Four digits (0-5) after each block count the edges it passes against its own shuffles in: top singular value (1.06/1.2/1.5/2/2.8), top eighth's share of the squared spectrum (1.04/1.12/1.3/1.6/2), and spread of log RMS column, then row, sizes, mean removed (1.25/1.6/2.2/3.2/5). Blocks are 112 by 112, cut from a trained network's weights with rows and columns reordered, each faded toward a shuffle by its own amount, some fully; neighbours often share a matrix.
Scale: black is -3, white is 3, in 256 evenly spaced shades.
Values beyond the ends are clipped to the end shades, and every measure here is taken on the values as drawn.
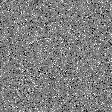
0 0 0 0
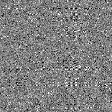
4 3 2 2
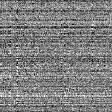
5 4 3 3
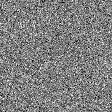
0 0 0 0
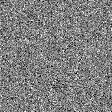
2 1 0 0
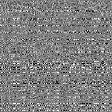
4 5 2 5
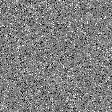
0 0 0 0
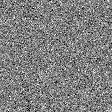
0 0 0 0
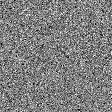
0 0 0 0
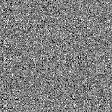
3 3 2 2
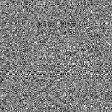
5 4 2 3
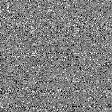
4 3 0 3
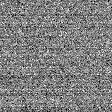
3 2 0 1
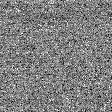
2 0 0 0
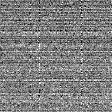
5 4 3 3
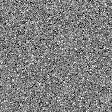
2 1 0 0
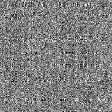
4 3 1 3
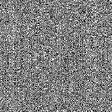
3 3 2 2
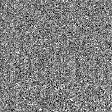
3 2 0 2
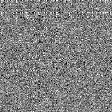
3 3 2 2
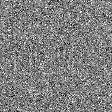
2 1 0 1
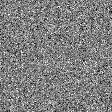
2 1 0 0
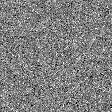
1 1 0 0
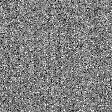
2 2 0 1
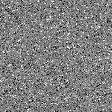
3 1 0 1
